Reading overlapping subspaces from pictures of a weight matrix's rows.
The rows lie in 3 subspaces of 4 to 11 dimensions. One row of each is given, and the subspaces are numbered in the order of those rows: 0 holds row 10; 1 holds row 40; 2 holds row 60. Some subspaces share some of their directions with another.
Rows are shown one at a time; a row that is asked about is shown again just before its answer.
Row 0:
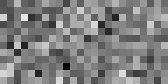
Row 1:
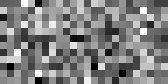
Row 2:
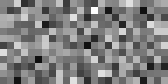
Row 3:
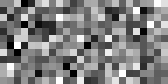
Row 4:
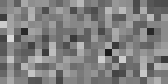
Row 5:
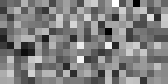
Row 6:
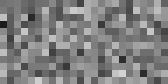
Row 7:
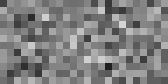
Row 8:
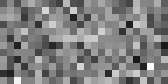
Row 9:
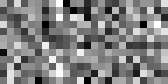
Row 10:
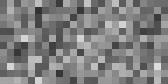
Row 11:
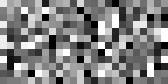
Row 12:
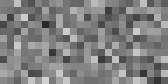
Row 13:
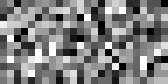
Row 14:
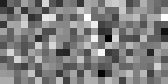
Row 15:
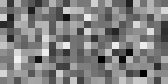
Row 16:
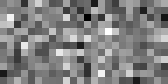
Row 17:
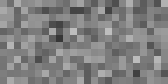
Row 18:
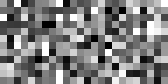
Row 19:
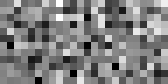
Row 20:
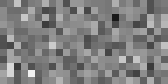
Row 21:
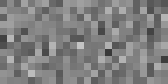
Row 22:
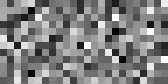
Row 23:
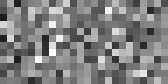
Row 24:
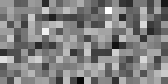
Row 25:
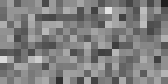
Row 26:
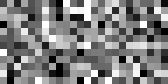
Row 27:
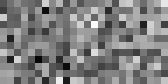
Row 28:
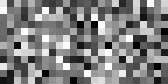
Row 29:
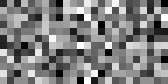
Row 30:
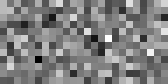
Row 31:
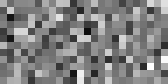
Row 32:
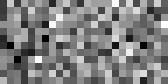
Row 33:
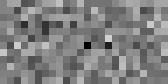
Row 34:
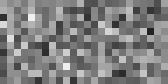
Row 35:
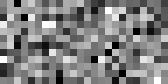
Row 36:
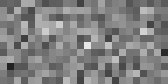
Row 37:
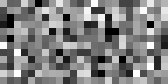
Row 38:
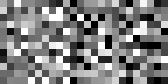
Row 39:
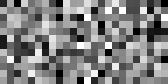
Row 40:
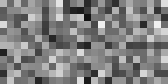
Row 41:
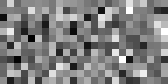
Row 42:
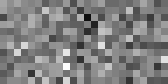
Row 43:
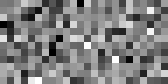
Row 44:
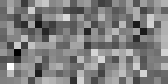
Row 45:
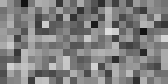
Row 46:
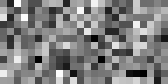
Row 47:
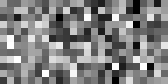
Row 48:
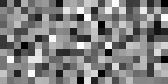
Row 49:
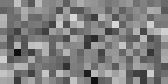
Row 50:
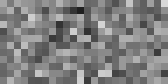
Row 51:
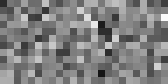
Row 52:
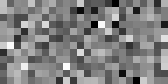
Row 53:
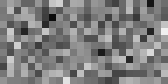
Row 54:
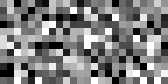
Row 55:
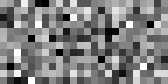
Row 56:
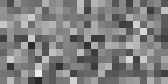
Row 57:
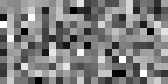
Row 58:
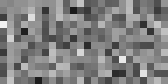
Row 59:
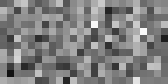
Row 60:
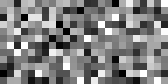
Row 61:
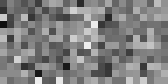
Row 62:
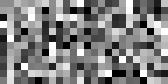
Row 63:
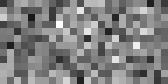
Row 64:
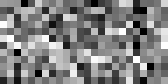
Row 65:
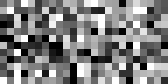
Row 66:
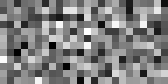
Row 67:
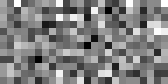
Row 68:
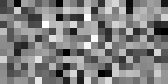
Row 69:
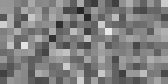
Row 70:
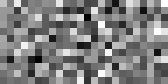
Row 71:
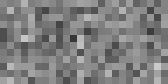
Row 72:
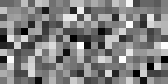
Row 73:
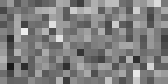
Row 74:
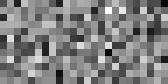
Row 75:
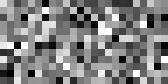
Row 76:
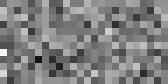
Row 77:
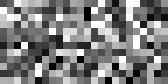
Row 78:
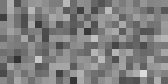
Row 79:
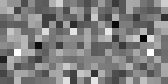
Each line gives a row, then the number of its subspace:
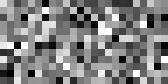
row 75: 2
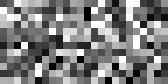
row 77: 0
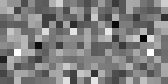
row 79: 2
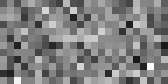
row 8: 0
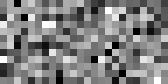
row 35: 2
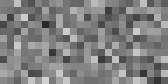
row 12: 2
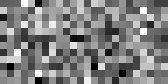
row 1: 0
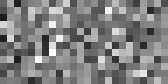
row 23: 0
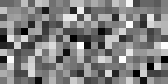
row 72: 2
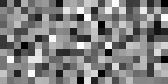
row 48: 1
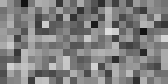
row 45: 0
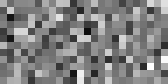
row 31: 0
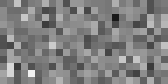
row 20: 2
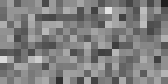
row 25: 2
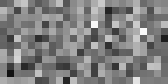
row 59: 0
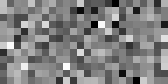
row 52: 0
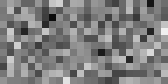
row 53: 2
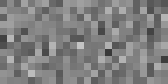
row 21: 1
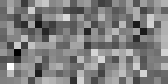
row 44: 0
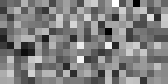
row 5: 0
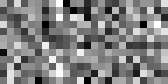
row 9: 1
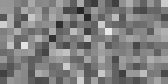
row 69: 0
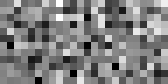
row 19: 0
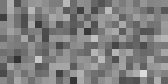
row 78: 0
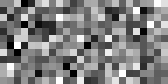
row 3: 0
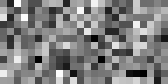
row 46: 0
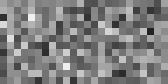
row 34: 2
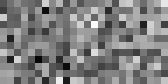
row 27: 2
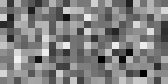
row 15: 0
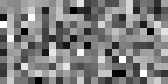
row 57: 1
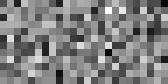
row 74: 1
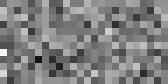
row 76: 1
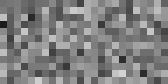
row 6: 1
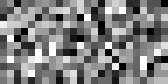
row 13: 0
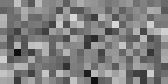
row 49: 2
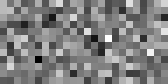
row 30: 2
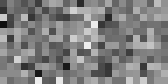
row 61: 2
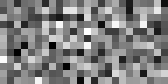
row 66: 2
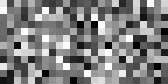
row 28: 2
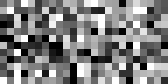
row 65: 0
